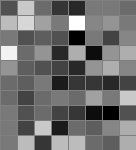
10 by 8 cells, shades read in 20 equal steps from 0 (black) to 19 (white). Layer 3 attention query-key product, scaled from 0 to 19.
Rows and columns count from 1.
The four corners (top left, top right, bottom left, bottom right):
6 8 9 13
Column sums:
101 89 88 59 76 72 78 102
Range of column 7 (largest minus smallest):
13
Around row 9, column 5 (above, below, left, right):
4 14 2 7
